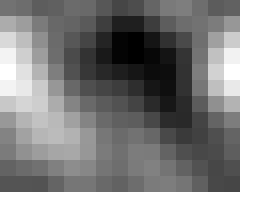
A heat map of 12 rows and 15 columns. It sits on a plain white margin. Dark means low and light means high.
The ninth with the highest average is the middle left. The ninth with the lowest average is the top middle. No regular stripes run through it. No lone cell stands out from its neighbours.
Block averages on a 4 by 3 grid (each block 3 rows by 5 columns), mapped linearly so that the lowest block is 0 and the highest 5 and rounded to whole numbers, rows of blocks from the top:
3 1 3
5 0 3
5 2 2
3 3 2
